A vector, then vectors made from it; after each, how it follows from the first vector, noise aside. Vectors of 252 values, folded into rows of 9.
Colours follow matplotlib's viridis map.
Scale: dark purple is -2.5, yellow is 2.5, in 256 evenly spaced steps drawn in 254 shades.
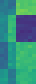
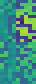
sign-scrambled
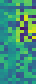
sign-scrambled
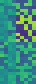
sign-scrambled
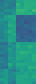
shrunk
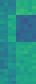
shrunk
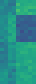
shrunk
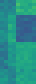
shrunk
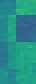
shrunk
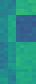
shrunk
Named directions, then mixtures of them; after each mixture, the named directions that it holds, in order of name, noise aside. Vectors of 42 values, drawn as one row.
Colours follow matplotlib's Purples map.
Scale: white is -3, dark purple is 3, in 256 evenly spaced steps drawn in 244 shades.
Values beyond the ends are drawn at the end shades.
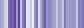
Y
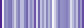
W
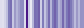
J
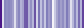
W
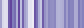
J, Y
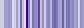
J, Y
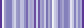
W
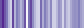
J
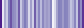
W, Y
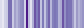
J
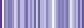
W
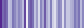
J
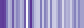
J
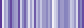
W, Y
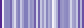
W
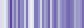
J, Y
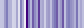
J, Y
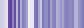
J, Y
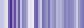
J, Y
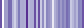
J, W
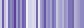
W, Y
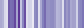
Y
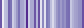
J, W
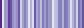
W, Y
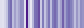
J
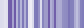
J, Y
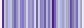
W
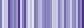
W, Y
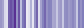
Y
